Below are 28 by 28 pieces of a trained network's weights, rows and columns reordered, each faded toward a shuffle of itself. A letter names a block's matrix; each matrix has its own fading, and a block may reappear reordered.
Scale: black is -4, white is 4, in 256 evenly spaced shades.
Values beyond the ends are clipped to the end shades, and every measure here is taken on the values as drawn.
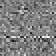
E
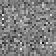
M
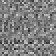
E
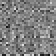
E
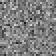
M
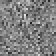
M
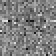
M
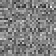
E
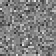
M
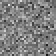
M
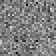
M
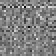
E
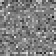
M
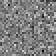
M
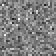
M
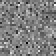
M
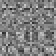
E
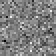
M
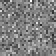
M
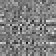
E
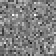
M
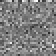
E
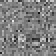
E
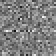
E
